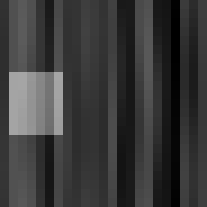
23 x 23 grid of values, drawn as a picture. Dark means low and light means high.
On average the colour sits 20% of the way up the scale. Streaks run downward. Values change most from cell to cell in the middle left. In the middle left lies a patch that is higher than the rest. The middle left is the ninth with the highest average.
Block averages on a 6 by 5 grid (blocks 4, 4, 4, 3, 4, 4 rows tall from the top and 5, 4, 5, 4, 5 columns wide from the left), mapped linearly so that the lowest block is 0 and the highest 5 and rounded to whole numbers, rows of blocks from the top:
21110 | 21110 | 53110 | 53110 | 21110 | 21110
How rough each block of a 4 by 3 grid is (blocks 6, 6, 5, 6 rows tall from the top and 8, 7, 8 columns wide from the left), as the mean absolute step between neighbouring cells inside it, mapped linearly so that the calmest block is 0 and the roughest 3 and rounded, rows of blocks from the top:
1 0 1 / 3 0 1 / 3 0 1 / 1 0 1
